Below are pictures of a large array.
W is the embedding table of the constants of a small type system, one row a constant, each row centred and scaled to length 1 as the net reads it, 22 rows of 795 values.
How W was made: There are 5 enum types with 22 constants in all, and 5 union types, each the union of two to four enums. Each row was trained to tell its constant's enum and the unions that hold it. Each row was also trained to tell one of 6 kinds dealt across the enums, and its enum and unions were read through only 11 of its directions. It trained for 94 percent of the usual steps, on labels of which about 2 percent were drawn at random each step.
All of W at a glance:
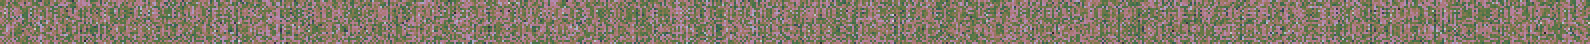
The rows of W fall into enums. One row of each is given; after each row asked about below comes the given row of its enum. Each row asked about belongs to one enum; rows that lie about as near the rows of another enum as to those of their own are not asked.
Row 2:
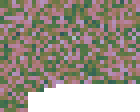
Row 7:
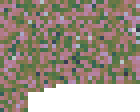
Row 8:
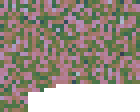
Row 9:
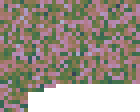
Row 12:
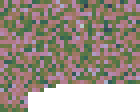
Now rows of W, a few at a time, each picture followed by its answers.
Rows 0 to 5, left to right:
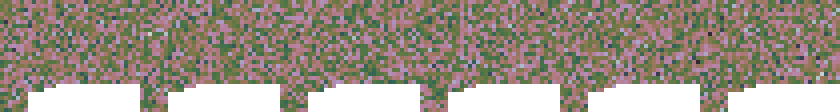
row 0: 2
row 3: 9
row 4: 8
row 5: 7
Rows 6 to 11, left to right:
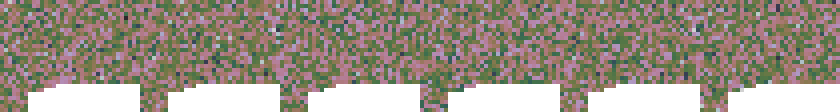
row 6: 8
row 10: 7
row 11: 9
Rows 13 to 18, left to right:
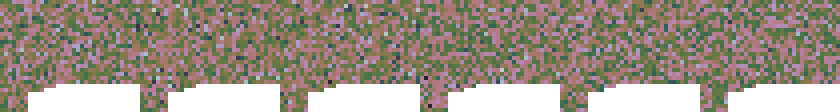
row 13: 2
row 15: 2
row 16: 12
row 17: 2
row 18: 9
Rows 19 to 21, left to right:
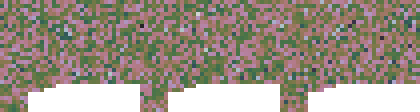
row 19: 8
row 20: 9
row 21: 7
